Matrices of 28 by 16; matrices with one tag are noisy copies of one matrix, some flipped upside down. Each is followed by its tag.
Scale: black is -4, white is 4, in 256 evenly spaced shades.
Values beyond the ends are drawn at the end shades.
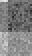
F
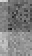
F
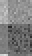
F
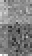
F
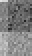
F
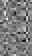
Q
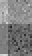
F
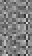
Q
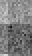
F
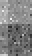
F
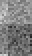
F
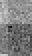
F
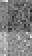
F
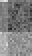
F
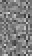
Q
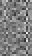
Q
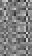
Q
